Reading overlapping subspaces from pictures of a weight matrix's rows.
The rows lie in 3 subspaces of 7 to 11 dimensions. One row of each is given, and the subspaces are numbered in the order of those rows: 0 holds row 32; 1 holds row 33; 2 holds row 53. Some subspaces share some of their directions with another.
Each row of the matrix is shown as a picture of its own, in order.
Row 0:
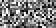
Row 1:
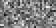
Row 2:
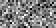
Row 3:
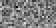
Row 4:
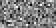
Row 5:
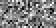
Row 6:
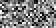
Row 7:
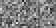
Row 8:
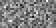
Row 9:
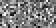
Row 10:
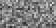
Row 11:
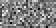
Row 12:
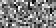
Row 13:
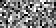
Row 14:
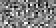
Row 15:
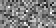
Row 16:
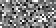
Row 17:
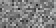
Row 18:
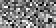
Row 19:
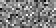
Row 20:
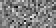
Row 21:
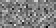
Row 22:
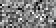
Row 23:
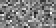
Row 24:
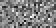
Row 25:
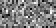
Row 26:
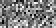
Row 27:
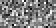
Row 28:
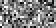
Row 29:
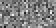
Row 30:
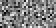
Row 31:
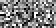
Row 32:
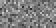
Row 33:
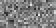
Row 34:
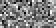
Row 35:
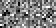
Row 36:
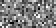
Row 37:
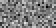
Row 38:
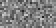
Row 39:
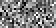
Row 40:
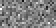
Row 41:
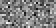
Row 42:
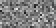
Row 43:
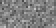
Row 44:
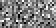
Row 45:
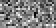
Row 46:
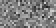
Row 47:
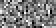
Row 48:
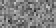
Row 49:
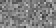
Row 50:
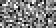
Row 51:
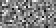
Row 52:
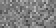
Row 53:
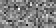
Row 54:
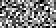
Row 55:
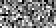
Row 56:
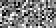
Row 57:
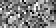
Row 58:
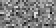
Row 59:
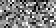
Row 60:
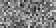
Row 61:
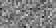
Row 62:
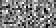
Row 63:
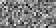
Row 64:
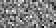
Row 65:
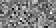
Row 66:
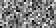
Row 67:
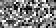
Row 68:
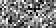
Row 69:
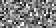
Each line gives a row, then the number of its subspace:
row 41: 2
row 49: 0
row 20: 2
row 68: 1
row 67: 0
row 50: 1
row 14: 2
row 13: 0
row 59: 1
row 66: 1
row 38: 0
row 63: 0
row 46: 1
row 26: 1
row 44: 2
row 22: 1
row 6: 0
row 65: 0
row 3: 2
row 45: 2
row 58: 2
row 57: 1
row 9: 1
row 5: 2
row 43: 2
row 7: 2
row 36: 1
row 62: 0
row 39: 1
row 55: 1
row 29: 2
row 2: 2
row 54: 2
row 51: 0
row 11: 0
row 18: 2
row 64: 0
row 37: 1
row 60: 1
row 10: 2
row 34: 1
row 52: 1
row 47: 1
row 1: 1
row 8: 1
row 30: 1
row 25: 0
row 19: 0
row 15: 2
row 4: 2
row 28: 1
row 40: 2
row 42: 0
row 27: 0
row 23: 2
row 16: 0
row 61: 0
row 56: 0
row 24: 2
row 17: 2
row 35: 1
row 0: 1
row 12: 1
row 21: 0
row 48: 1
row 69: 1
